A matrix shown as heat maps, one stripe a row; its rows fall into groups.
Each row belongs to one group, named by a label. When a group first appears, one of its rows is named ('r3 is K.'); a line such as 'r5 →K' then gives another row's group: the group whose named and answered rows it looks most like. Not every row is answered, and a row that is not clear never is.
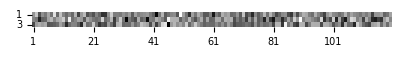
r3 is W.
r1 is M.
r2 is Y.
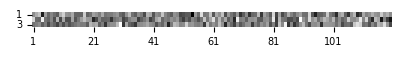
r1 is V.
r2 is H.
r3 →W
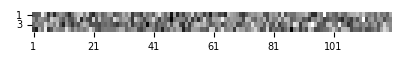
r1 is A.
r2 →V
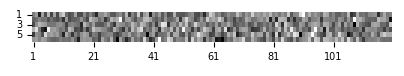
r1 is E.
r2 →W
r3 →W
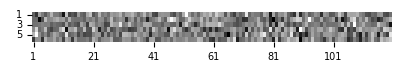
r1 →W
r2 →Y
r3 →W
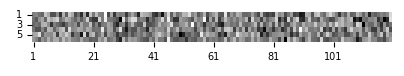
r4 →Y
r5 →V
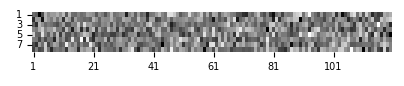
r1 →Y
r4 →V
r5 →H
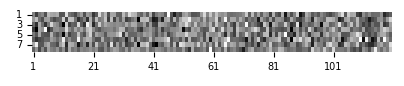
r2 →M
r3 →W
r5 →W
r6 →Y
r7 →M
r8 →E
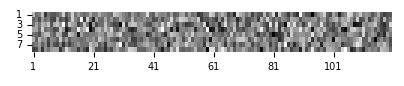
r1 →H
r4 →A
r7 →W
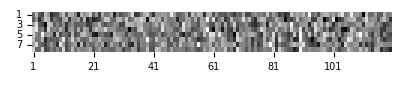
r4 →A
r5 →H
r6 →H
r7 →M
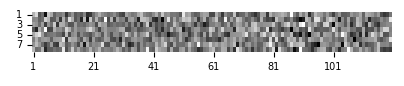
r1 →A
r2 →M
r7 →M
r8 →H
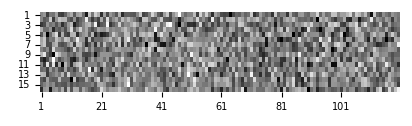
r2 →V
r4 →H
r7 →M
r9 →A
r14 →W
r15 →W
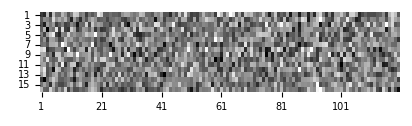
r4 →E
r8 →M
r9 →Y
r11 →E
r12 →A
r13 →M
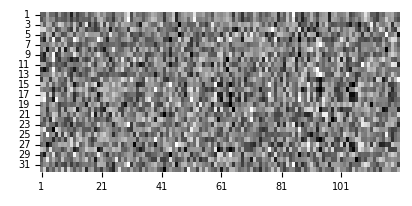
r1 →W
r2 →W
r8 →E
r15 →A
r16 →H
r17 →A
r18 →A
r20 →E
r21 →M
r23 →W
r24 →A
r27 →Y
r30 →V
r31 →W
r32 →M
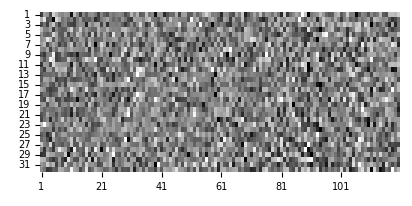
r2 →A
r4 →H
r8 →V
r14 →W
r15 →H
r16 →Y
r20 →W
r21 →W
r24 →H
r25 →Y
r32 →Y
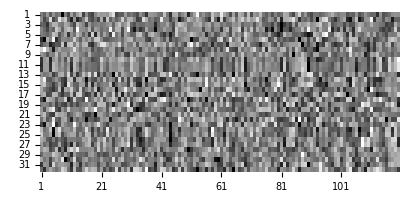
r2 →V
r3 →Y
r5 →M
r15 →M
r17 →M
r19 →W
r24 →V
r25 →V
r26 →W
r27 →W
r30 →E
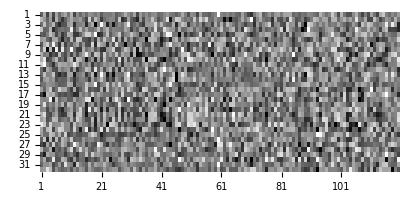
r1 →E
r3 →W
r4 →H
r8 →E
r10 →M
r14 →W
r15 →A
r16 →V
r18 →V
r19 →M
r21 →M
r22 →M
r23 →A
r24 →V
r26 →E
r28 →H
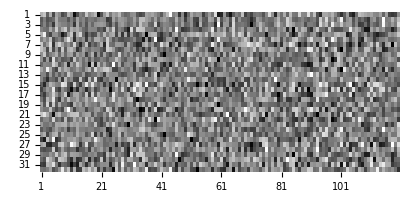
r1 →A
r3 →E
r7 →V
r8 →E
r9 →M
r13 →E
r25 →M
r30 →V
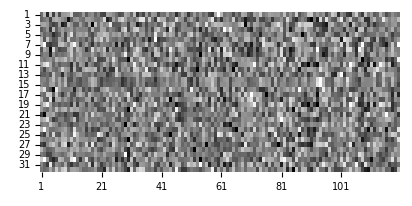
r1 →E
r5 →H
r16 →A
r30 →Y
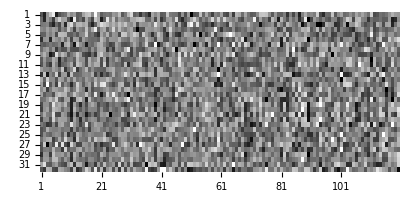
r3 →H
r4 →A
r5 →V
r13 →E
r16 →Y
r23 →Y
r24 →W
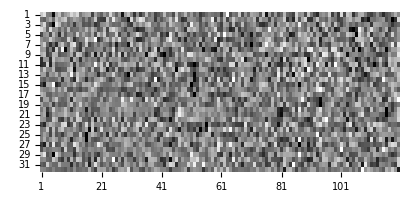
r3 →A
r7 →Y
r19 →H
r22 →M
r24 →V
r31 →W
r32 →W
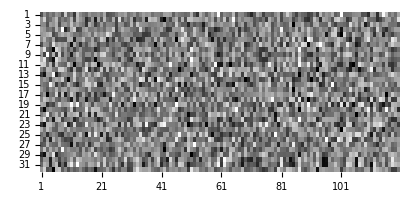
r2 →M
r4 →E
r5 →E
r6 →W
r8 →A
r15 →A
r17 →E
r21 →V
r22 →A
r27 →W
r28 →M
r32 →A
